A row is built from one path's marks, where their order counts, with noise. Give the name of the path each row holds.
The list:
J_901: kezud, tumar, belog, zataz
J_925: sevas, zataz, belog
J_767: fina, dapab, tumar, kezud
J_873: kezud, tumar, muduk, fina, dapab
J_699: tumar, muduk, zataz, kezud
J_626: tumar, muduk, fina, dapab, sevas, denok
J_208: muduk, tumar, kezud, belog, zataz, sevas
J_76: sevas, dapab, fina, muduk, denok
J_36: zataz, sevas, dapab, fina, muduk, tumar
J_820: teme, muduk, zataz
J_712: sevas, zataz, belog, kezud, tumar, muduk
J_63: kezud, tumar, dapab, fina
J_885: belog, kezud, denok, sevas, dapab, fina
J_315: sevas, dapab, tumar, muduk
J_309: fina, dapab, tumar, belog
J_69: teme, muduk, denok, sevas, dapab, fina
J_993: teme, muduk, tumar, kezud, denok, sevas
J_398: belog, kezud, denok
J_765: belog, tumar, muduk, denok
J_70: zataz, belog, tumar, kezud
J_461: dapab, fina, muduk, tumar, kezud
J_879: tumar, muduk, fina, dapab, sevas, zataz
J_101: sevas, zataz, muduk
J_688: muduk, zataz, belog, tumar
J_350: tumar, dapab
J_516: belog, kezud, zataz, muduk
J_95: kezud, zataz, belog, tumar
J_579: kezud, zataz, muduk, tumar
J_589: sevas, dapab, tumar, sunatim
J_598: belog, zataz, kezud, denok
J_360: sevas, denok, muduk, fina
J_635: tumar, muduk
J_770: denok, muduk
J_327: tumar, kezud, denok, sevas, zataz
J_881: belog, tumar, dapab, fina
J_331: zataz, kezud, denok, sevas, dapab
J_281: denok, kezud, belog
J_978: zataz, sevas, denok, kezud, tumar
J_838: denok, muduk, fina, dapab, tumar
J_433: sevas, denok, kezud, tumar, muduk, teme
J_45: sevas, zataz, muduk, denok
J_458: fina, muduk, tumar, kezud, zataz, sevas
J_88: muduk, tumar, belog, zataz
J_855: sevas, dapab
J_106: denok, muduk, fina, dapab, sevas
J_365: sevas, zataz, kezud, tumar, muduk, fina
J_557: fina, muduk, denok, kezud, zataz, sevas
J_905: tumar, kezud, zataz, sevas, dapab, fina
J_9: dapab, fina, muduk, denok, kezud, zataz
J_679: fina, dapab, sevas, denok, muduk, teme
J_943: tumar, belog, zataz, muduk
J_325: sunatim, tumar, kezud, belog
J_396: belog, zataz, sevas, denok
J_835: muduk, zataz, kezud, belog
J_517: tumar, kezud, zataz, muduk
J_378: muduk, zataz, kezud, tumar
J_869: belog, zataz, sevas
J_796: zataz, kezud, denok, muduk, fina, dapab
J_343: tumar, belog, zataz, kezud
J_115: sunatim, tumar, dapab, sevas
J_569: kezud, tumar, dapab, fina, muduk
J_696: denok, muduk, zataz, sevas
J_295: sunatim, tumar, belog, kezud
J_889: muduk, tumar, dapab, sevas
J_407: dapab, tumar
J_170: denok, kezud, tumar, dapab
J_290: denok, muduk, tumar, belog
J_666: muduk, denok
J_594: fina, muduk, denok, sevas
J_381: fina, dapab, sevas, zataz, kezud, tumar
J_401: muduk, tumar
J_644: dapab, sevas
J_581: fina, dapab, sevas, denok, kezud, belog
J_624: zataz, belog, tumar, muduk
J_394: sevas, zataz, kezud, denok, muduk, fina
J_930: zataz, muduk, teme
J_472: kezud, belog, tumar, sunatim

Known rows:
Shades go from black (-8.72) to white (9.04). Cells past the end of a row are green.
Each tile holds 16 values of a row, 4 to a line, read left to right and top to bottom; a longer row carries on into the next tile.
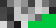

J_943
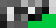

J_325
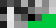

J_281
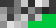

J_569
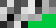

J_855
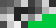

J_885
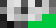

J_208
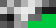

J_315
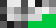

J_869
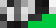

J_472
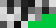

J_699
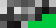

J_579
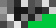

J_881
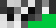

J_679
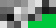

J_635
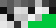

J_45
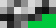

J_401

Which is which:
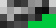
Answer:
J_978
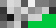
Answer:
J_993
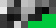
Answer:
J_838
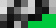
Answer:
J_407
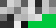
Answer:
J_644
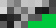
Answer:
J_36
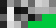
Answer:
J_581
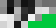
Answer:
J_9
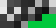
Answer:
J_378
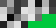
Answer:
J_331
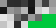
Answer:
J_598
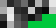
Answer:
J_295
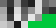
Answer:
J_517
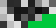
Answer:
J_63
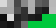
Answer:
J_95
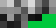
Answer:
J_688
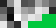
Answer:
J_101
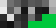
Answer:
J_381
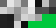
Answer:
J_889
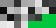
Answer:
J_765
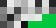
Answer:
J_106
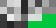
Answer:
J_458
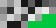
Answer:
J_327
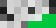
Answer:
J_594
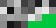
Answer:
J_879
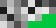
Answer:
J_396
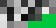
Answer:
J_930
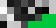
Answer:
J_767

